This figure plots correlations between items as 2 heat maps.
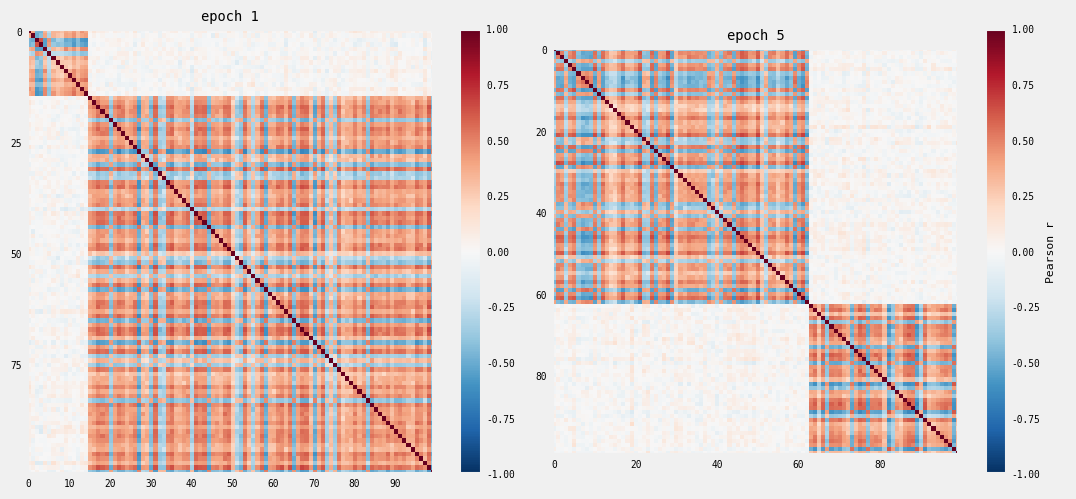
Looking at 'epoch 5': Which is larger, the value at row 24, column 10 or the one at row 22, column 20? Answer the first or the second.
the first
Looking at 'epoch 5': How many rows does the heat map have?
100
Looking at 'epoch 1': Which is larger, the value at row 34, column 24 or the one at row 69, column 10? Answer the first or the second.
the first
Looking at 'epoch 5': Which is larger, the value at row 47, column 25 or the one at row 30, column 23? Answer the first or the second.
the second
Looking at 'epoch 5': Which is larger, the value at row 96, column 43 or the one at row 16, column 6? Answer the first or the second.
the first
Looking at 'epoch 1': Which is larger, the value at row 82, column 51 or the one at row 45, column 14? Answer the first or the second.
the second
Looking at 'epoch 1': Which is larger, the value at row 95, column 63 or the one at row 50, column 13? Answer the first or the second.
the first
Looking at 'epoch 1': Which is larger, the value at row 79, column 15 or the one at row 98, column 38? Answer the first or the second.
the second
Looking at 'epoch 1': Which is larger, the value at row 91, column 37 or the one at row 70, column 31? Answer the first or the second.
the first
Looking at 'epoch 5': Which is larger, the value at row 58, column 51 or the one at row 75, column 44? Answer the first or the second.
the first
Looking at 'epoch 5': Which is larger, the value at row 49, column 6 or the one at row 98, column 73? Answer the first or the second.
the second
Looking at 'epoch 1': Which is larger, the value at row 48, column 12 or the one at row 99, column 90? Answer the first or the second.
the first
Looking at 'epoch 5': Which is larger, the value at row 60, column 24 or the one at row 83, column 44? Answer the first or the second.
the first
